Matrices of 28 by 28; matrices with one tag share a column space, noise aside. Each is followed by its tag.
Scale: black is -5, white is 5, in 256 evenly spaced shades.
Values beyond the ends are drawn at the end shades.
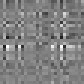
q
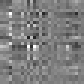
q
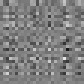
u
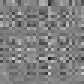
u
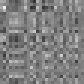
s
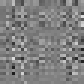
u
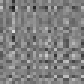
s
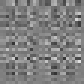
u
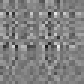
q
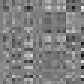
s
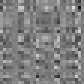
s
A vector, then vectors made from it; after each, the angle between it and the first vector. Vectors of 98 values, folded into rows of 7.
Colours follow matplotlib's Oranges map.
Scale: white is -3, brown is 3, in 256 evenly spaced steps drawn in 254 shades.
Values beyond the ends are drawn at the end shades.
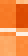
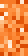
orthogonal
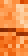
nearly opposite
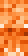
partly opposed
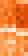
nearly parallel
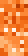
partly aligned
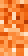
partly aligned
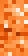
partly opposed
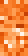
partly aligned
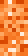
orthogonal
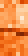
nearly opposite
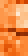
nearly opposite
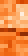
nearly opposite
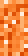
orthogonal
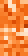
partly aligned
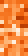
partly aligned
